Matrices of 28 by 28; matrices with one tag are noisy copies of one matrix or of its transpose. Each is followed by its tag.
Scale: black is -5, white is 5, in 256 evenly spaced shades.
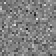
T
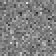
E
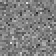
E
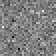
E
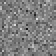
T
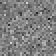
E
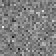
E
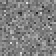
E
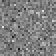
E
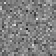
T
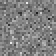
E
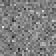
E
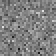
E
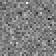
E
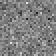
E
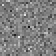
T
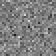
T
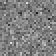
E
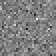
T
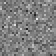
T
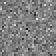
T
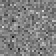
E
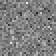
E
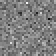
E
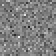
T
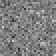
E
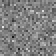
E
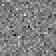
T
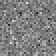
E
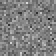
E
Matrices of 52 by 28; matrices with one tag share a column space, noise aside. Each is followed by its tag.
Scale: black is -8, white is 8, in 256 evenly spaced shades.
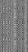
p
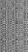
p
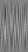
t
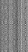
p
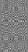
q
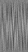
t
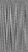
t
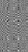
q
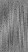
t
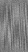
t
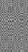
q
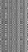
p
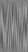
t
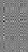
q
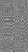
q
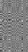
q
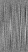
t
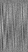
t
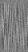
t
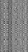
p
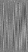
t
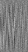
t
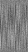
t
